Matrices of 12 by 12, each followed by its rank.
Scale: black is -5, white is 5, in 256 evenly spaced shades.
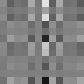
one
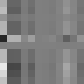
one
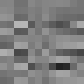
two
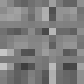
two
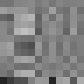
two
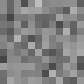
full rank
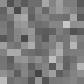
full rank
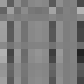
one
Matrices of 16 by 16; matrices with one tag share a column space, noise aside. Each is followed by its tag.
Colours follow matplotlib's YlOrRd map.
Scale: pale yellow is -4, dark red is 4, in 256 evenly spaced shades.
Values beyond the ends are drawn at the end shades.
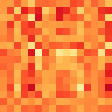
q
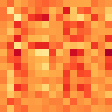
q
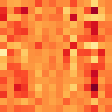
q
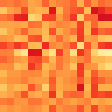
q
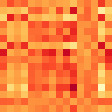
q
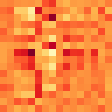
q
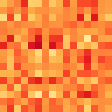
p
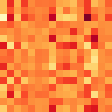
p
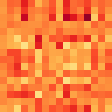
p
